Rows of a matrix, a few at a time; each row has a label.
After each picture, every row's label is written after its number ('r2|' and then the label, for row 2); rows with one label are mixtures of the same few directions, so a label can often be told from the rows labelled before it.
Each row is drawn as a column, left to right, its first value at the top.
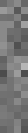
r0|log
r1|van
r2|log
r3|van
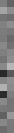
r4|log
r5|van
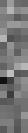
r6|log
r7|van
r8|van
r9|van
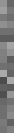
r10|van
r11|log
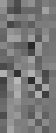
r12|van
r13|van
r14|van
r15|log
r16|log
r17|log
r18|log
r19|van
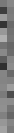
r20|van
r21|log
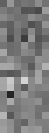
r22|van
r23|log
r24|van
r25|log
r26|van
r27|log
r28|van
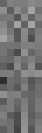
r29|log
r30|van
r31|van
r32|van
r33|van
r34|van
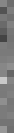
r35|log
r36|van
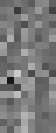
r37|log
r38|log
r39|log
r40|van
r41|van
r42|van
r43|van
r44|van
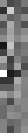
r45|log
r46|log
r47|van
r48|van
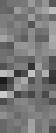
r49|log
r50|log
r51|log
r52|log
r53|van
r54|van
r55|van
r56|log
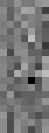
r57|van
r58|van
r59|van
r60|van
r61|log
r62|van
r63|log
